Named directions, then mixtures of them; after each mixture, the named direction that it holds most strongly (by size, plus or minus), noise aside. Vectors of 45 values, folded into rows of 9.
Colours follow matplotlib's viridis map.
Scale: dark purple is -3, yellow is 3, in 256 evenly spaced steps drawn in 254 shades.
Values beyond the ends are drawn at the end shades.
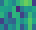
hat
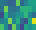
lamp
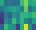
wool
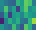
lamp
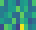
hat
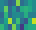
lamp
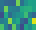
lamp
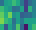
wool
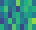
lamp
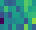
wool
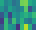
wool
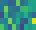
lamp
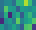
hat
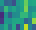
wool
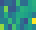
lamp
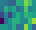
wool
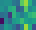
wool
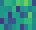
hat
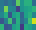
lamp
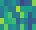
hat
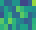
hat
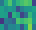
hat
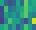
lamp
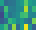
wool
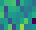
lamp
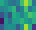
wool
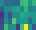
wool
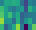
wool
